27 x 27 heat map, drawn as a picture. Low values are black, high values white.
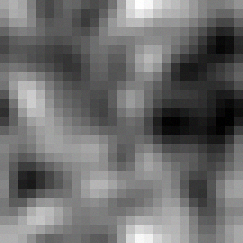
No lone cell stands out from its neighbours. The middle right is the ninth with the lowest average. The field is mottled with small blotches. The histogram is bell-shaped.
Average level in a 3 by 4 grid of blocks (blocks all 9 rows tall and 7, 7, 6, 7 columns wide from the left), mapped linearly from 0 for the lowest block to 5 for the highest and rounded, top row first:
3251 / 4320 / 3453
